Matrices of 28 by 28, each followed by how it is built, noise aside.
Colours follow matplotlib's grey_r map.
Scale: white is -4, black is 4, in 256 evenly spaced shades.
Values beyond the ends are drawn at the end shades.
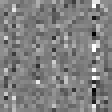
uneven columns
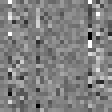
uneven columns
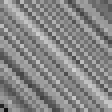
Toeplitz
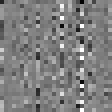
uneven columns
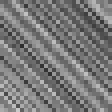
Toeplitz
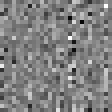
uneven columns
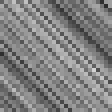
Toeplitz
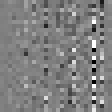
uneven columns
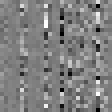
uneven columns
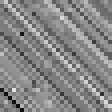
Toeplitz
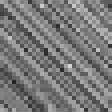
Toeplitz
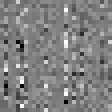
uneven columns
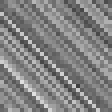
Toeplitz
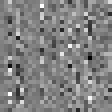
uneven columns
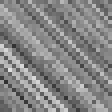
Toeplitz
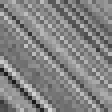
Toeplitz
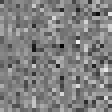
uneven columns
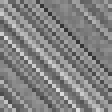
Toeplitz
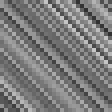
Toeplitz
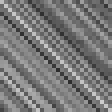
Toeplitz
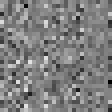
uneven columns
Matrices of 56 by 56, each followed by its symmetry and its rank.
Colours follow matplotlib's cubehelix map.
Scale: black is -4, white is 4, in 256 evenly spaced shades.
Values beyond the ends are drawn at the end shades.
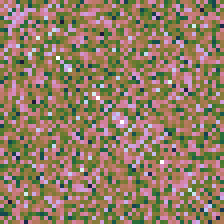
symmetric, full rank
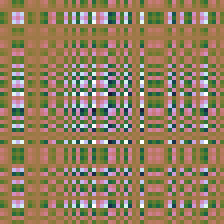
symmetric, rank one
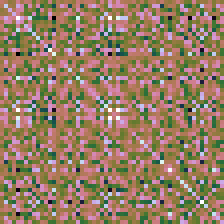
symmetric, rank five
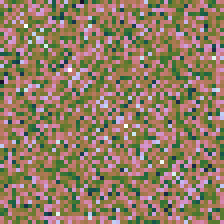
symmetric, full rank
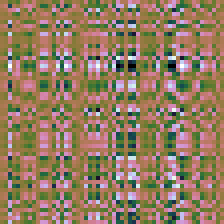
neither, rank two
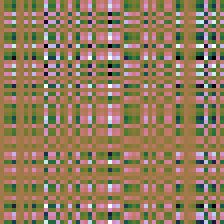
neither, rank one
